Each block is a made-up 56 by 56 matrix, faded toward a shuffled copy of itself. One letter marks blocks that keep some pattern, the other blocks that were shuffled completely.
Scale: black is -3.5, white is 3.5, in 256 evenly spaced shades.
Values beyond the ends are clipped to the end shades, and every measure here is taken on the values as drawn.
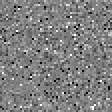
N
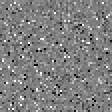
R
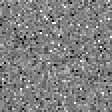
R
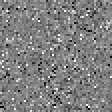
N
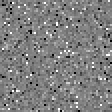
R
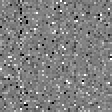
N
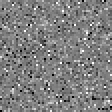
R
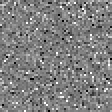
R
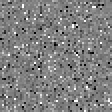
N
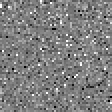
R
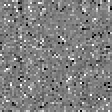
N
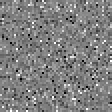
N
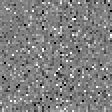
N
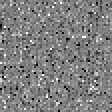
N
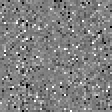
N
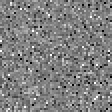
R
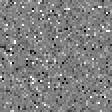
R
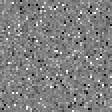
R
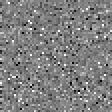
N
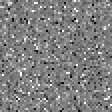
R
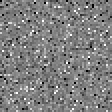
R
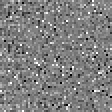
N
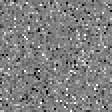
R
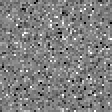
N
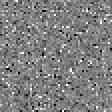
N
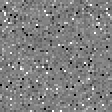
R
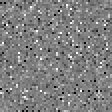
R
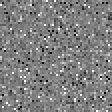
R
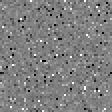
R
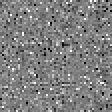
N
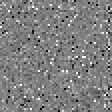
N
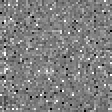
N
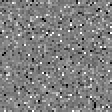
R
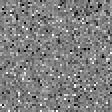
N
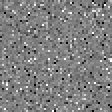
R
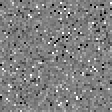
R
